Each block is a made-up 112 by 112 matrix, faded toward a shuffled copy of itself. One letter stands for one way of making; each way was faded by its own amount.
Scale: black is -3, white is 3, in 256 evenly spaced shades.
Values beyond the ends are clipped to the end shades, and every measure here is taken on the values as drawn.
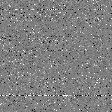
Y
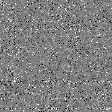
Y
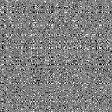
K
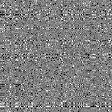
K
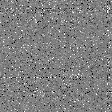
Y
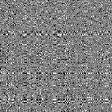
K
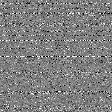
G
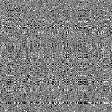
K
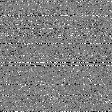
G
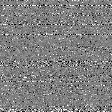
G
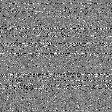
G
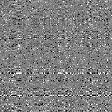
K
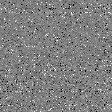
Y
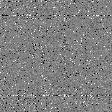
Y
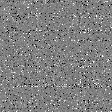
Y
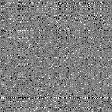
K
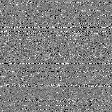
G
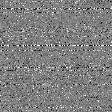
G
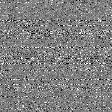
G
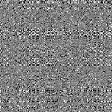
K
